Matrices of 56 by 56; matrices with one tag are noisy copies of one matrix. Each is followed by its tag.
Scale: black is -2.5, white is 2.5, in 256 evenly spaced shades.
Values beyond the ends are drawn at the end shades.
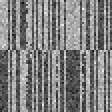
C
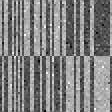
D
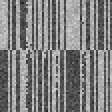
C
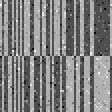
D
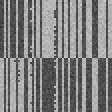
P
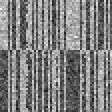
C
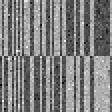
D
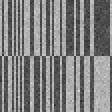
D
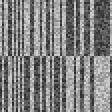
D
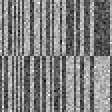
D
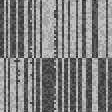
P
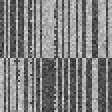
P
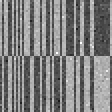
D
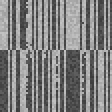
C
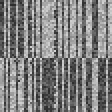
P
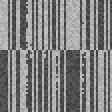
C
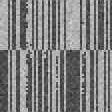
C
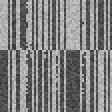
C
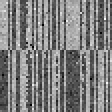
C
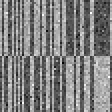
D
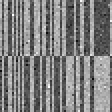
D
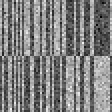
D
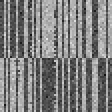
P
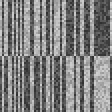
D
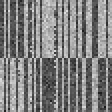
P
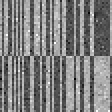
D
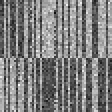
P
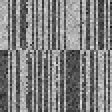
C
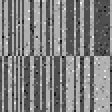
D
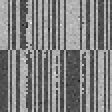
C
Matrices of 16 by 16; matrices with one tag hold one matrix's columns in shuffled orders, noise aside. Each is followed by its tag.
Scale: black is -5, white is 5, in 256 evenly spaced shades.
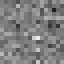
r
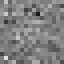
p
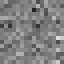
r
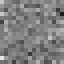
p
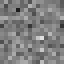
r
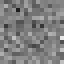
r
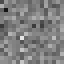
r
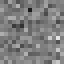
r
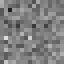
r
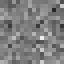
r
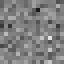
r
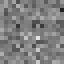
r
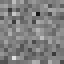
p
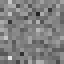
p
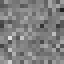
r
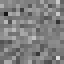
p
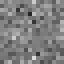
p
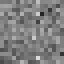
p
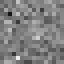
p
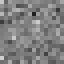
p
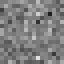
p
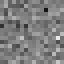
r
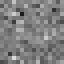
p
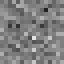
r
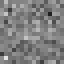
p
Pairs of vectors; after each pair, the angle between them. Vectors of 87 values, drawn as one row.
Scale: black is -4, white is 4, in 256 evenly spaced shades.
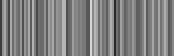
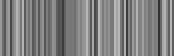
partly opposed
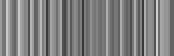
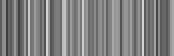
nearly opposite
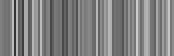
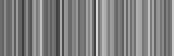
partly aligned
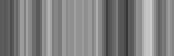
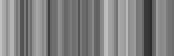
nearly opposite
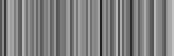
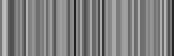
partly opposed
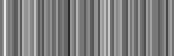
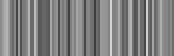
partly aligned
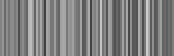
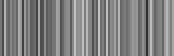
partly opposed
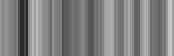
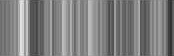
nearly opposite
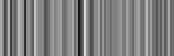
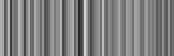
nearly parallel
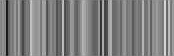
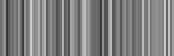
nearly parallel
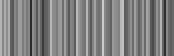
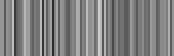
orthogonal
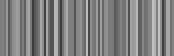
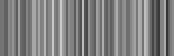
partly opposed
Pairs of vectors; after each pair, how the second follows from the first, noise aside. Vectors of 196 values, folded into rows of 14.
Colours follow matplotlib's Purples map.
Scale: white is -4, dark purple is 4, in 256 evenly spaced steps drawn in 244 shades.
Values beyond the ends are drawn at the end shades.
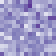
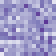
shuffled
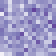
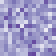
shuffled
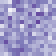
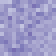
shrunk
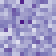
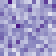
shuffled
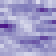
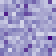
shuffled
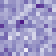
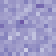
shrunk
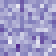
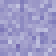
shrunk
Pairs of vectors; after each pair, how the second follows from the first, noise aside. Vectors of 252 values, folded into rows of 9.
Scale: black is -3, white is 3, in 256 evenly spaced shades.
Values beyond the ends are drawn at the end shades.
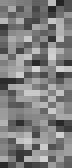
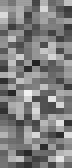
shuffled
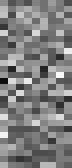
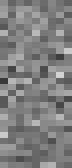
shrunk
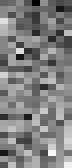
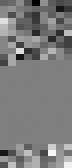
partly zeroed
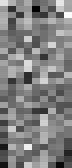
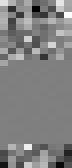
partly zeroed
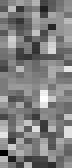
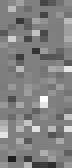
partly zeroed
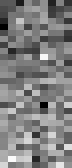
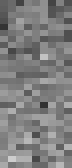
shrunk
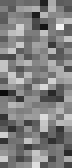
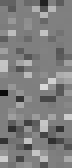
partly zeroed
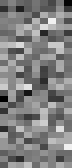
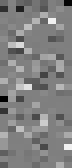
partly zeroed
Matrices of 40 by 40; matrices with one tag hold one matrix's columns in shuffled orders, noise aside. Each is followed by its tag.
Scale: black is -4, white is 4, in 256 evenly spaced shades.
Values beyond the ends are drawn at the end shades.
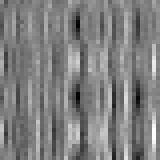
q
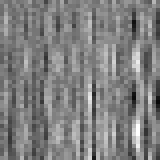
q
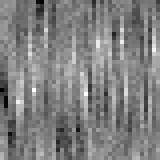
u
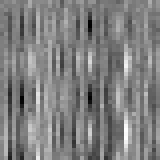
q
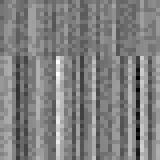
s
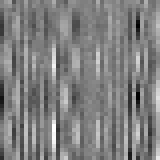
q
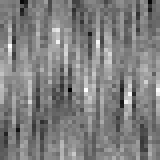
u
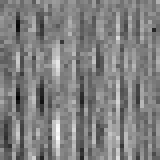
q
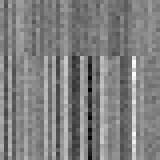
s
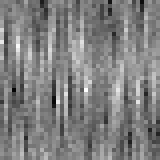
u
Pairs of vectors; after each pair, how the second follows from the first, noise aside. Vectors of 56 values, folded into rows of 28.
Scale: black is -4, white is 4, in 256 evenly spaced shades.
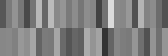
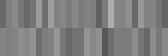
shrunk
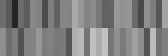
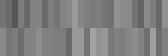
shrunk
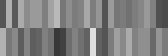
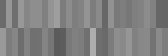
shrunk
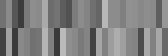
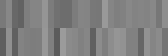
shrunk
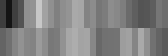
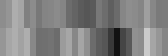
wrapped around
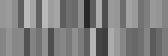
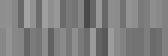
shrunk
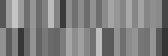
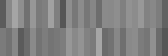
shrunk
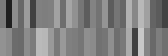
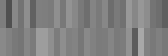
shrunk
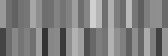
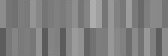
shrunk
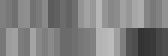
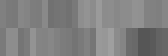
shrunk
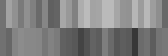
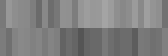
shrunk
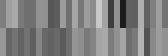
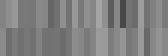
shrunk
